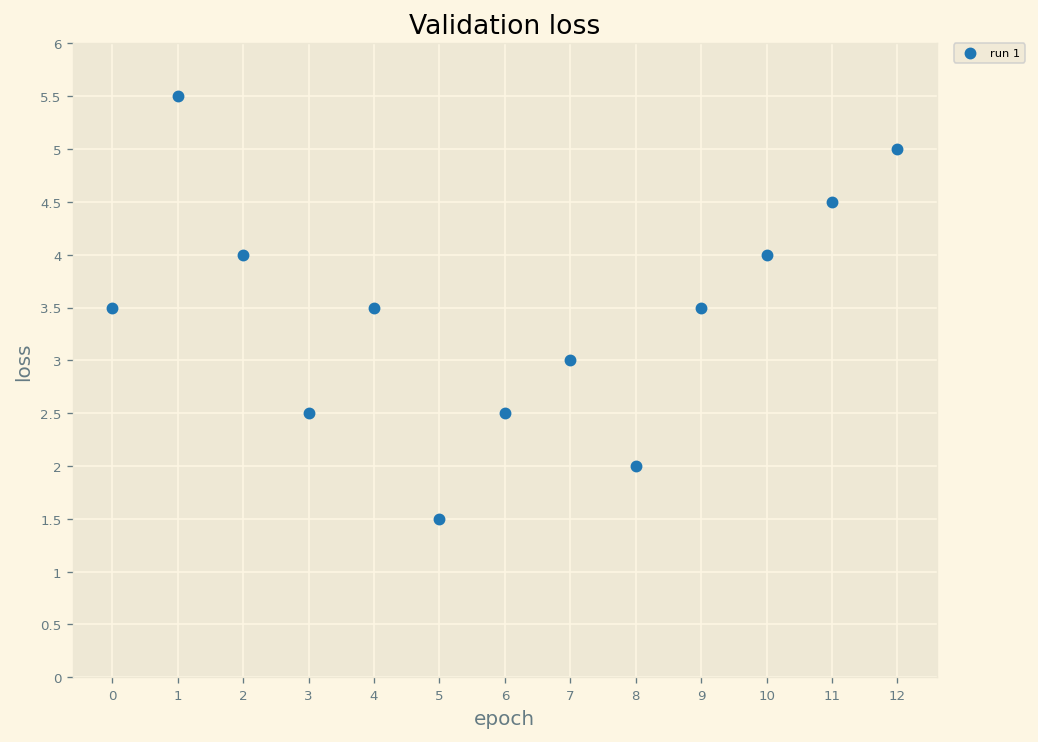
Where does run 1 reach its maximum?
1
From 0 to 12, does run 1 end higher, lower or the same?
higher
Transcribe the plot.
Title: Validation loss
x-axis: epoch, ticks 0 1 2 3 4 5 6 7 8 9 10 11 12
y-axis: loss, ticks 0 0.5 1 1.5 2 2.5 3 3.5 4 4.5 5 5.5 6
Legend: run 1
Values:
run 1: 3.5 5.5 4 2.5 3.5 1.5 2.5 3 2 3.5 4 4.5 5
